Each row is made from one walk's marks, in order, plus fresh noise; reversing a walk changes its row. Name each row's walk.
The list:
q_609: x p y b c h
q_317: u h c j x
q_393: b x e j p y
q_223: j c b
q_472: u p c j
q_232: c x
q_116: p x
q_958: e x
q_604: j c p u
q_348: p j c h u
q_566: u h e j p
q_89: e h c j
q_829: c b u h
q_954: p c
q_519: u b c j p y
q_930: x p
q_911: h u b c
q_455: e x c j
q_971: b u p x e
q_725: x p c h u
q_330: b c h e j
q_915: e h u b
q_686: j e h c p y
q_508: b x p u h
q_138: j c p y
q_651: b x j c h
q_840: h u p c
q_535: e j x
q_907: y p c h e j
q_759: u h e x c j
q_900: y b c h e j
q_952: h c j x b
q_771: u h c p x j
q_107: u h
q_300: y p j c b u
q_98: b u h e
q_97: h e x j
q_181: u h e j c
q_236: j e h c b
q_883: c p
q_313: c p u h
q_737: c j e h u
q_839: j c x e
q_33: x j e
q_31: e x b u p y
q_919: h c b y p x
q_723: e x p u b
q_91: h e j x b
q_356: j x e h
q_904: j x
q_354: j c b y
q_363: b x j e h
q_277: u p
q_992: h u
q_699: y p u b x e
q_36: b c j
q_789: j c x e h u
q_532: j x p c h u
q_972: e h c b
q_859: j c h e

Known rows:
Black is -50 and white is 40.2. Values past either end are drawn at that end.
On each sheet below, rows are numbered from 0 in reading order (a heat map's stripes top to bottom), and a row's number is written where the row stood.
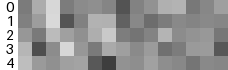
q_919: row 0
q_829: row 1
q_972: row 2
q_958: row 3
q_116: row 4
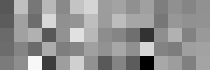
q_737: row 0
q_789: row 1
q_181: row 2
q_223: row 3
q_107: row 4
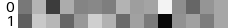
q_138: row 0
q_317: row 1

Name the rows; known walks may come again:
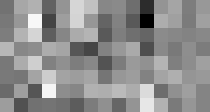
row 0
q_181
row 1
q_107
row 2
q_829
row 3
q_930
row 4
q_919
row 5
q_97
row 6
q_839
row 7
q_900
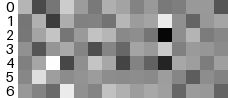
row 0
q_958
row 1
q_138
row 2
q_759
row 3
q_651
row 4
q_911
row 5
q_883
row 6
q_455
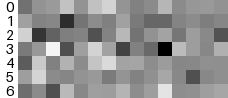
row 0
q_89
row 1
q_519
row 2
q_31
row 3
q_992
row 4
q_737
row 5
q_954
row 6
q_686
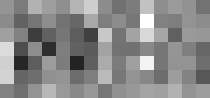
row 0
q_972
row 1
q_36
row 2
q_300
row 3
q_971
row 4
q_393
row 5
q_723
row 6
q_91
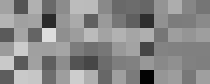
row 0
q_915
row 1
q_277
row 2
q_789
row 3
q_725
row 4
q_508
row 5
q_317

